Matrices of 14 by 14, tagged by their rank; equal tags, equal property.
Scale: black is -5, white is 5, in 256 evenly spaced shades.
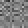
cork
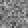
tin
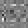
cork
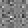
cork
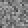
tin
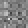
cork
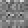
cork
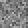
tin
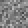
tin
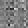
cork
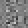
cork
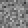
tin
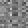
cork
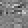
cork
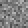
tin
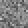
tin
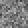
tin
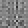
cork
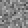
tin
